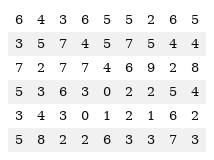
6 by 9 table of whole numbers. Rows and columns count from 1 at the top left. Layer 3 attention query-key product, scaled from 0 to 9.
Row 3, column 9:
8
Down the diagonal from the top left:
6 5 7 3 1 3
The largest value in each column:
7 8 7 7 6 7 9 7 8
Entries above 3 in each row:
7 8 7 4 2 4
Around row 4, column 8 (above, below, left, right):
2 6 2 4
